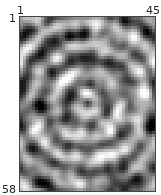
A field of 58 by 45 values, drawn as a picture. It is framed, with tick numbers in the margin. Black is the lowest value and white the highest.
Grain: blotchy. Lone odd cells: none. Rings: centred on the centre. Slope: none.
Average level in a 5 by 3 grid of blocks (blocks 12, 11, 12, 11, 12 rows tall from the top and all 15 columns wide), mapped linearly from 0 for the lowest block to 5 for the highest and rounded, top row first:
242
223
125
343
240
